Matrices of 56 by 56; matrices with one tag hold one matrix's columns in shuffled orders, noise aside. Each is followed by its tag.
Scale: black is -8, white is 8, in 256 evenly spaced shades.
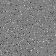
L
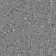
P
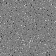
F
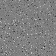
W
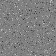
P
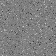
P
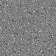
L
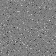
L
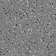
P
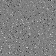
W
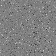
L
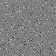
L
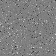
W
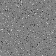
P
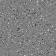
P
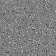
L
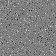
P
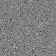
W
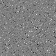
L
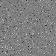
W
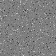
P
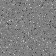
F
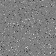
W
